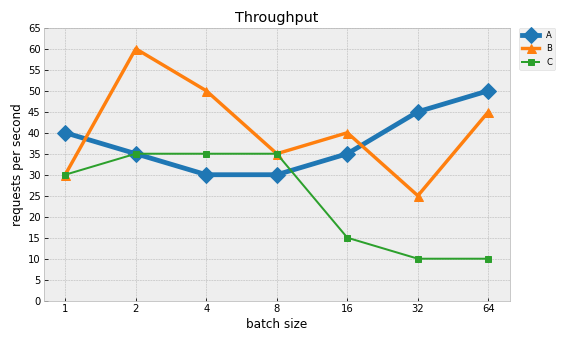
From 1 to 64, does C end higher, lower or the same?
lower
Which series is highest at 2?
B
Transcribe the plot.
Title: Throughput
x-axis: batch size, ticks 1 2 4 8 16 32 64
y-axis: requests per second, ticks 0 5 10 15 20 25 30 35 40 45 50 55 60 65
Legend: A, B, C
Values:
A: 40 35 30 30 35 45 50
B: 30 60 50 35 40 25 45
C: 30 35 35 35 15 10 10
